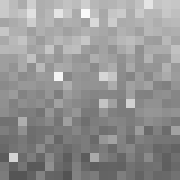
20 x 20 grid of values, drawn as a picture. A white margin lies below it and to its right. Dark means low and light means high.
No regular stripes run through it. The field climbs toward the top. No row or column stands out. The texture is fine-grained noise.
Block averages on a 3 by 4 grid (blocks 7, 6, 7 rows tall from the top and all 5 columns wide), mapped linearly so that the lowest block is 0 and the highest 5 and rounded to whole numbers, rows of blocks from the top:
5 5 5 5 / 2 3 3 2 / 0 0 0 0
